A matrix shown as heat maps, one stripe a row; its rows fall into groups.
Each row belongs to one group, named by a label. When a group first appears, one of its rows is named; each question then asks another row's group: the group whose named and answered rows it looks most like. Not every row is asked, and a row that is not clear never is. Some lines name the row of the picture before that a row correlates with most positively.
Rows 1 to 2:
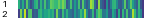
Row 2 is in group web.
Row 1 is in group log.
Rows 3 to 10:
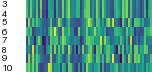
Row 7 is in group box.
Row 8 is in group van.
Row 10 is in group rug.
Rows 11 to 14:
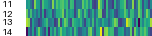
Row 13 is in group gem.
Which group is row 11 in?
log
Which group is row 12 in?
log
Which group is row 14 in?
van
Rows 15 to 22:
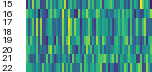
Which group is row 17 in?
van
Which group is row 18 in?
van
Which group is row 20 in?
rug
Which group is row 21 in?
gem
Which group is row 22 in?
log
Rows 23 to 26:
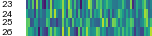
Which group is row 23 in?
van
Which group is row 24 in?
van
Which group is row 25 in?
gem
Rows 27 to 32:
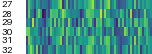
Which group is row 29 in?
van
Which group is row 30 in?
log
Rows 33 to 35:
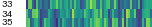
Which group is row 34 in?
gem
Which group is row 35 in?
gem
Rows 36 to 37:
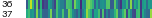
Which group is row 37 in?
rug
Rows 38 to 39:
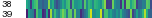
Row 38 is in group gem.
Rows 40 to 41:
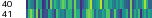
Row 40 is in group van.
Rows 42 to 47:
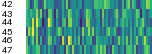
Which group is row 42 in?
gem
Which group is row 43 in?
rug
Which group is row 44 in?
rug
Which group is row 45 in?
web
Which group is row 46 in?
van
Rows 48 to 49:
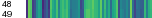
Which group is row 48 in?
box
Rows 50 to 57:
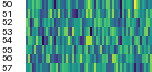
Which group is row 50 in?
rug
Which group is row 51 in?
rug
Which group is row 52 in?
gem
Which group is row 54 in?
rug
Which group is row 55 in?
log
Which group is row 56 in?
gem
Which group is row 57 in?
box
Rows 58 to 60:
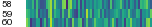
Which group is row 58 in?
van
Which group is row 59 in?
rug
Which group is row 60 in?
gem
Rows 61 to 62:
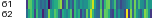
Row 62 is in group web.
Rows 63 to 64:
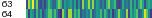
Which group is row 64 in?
van
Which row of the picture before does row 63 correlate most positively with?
61
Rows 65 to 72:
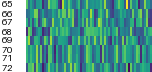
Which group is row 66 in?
log
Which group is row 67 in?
log
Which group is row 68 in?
box
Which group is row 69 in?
gem
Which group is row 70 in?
rug
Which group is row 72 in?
web
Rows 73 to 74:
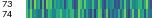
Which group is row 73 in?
log
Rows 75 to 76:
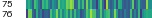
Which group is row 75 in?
log
